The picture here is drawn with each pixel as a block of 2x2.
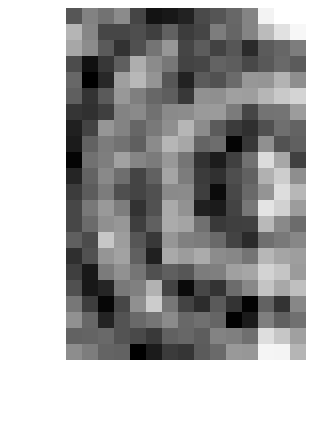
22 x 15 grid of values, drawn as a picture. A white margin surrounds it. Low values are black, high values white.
The texture is blotchy. Concentric rings centre on the middle right. The right part is higher, past a seam about 80% of the way across.
